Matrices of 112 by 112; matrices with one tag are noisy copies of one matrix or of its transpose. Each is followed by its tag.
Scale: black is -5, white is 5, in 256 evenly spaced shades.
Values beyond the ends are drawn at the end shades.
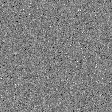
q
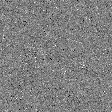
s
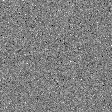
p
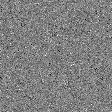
s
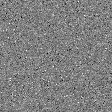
q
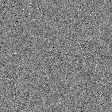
q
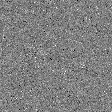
s
